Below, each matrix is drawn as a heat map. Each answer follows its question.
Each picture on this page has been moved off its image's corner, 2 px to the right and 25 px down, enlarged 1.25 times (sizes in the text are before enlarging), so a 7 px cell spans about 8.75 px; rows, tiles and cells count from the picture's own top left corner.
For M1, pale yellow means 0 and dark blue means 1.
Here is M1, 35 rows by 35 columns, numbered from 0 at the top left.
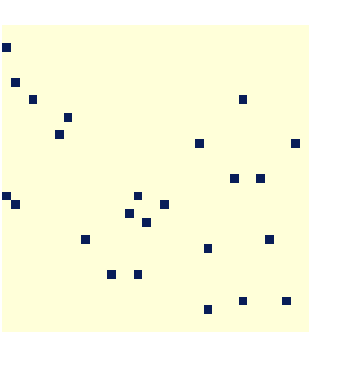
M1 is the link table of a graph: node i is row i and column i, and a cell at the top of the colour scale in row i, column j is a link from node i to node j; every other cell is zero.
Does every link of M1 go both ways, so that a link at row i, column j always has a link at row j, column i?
no
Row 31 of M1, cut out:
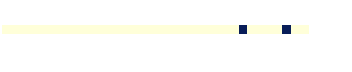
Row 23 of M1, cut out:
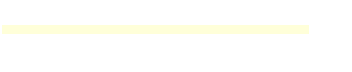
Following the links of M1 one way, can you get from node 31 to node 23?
yes
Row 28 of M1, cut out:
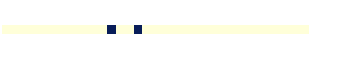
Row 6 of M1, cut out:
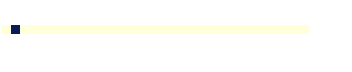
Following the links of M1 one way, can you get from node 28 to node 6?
yes
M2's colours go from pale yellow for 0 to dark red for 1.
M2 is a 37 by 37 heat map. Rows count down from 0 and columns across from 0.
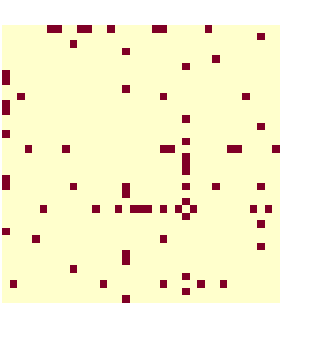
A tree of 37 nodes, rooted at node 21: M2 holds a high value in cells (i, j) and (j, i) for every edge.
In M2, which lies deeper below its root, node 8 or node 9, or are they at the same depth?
node 8
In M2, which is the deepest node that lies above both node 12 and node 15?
24
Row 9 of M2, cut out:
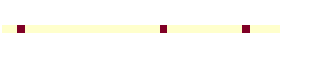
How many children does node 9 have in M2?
2
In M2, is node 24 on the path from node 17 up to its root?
yes
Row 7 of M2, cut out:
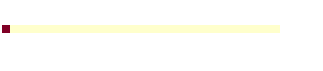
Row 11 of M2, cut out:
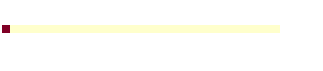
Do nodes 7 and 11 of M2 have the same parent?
yes
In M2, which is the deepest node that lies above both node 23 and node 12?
24
